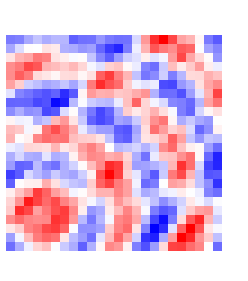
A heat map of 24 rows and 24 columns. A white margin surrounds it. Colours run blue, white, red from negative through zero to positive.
Average level on the scale: 50%. Slope: none. Odd rows or columns: none. Rings: centred on the bottom left.
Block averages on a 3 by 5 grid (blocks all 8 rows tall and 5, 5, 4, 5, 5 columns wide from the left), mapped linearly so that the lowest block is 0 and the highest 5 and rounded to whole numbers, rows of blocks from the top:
2 1 2 2 3 | 1 3 2 3 1 | 5 3 5 0 4
